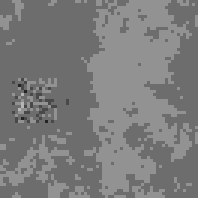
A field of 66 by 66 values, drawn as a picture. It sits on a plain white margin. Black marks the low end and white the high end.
Grain: blotchy. Average level on the scale: 50%. Roughest part: middle left. Stripes: none. Odd patch: rougher, in the middle left.
